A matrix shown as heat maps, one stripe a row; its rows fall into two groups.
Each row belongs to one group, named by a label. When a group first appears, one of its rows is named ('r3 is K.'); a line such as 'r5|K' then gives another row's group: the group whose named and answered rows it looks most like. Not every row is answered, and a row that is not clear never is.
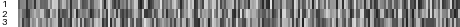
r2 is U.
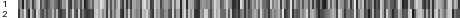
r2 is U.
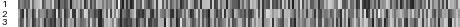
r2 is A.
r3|A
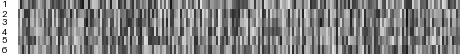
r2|U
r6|U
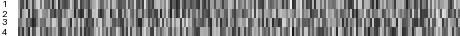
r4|U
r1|A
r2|A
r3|U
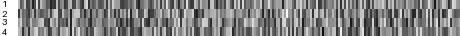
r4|U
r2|U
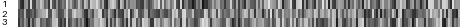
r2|U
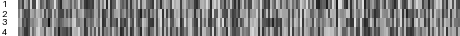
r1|U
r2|U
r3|U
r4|U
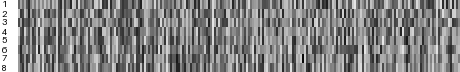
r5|A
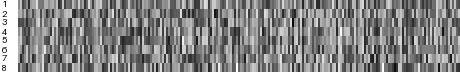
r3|U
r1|U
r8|U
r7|A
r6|U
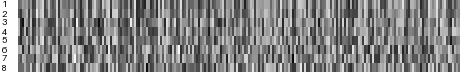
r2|A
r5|A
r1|A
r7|U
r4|A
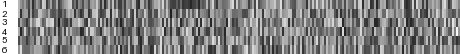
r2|A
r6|U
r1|A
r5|U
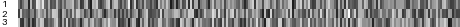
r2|U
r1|A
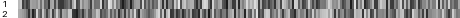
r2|A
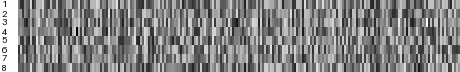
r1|A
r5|A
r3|U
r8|A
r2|U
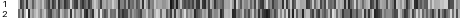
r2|U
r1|A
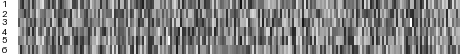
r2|U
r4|A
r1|A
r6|A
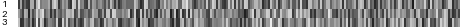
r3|A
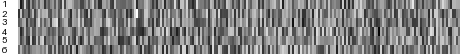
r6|U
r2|U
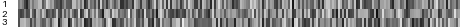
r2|A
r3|U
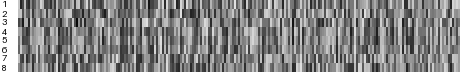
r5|U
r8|A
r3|U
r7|A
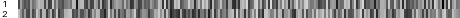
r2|A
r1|U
